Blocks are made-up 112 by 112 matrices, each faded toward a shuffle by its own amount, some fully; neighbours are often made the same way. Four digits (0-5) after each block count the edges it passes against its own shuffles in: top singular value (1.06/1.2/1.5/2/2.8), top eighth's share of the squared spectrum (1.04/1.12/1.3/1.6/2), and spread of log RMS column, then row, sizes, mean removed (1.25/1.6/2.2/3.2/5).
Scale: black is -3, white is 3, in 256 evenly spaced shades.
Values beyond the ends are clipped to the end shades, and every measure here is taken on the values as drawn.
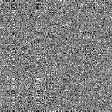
4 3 2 2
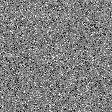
2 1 0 0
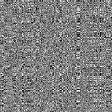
5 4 3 3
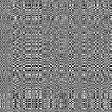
5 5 4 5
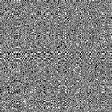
5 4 3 3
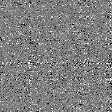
2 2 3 3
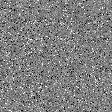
0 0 0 0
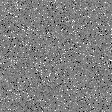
0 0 0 0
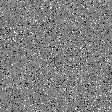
2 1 0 0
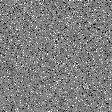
0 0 0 0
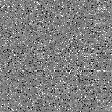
4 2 1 1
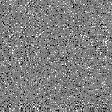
4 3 2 2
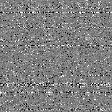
4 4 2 3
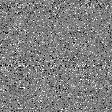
3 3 0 2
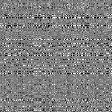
4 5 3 4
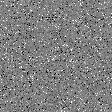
1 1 0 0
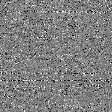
3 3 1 2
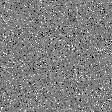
0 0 0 0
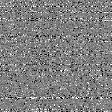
4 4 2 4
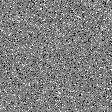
0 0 0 0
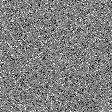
0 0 0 0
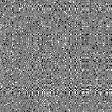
5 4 3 3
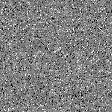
3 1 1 0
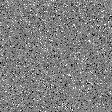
2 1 0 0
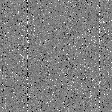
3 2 2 0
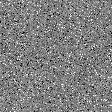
0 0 1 0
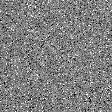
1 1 2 0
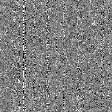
2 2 4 0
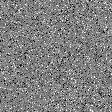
1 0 0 0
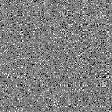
4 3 2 2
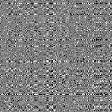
5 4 3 4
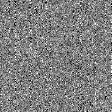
1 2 3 0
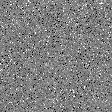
2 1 0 0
